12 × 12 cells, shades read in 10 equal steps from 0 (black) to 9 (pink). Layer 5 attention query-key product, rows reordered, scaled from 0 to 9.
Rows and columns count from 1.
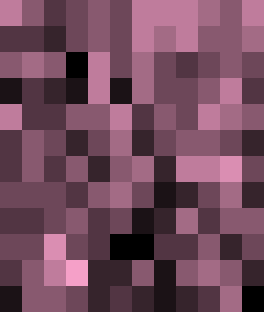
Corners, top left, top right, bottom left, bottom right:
7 7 1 0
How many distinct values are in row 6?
5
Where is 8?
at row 7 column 11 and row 10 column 3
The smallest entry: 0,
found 4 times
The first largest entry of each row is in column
1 7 5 5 1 6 11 6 9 3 4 11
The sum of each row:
67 57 53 44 60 46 57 45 44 40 52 34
